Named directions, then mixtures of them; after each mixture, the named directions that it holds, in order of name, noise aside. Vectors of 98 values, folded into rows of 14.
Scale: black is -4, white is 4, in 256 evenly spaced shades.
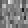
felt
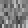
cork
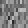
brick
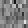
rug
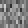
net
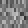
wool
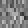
wool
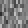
brick, cork, net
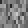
brick, net, wool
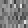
cork, felt, rug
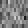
felt, wool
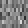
felt, net, wool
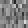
rug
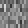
net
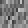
brick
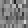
rug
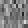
rug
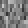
cork, felt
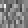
net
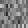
brick, cork, net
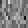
brick, felt, wool
